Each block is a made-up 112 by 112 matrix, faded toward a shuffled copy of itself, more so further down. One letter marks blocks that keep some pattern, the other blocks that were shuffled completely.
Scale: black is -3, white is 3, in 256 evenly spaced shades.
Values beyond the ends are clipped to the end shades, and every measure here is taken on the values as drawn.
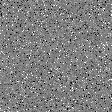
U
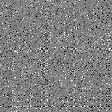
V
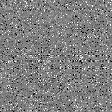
V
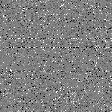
V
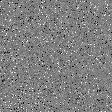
U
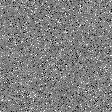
U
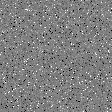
U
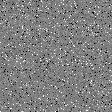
U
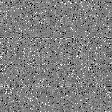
V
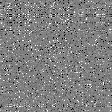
V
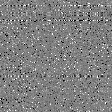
V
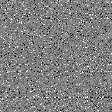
V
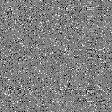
V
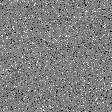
U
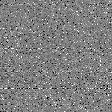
V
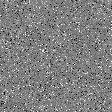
U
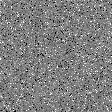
U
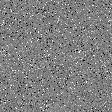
U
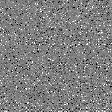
V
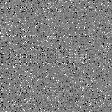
V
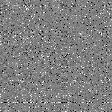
V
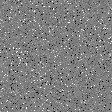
U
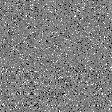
V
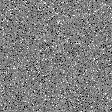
U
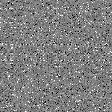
V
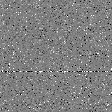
V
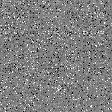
V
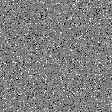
V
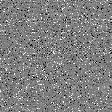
V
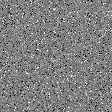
U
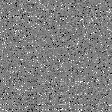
V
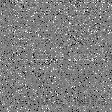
V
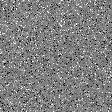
U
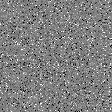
V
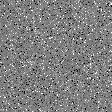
U
